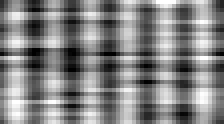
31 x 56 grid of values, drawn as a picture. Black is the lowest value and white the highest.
Stripes: upright, repeating 6 times. Seam: none. Odd rows or columns: none.
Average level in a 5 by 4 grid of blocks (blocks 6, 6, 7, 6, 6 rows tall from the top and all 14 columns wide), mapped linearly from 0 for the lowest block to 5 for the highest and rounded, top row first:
2243
3233
1022
4233
5332
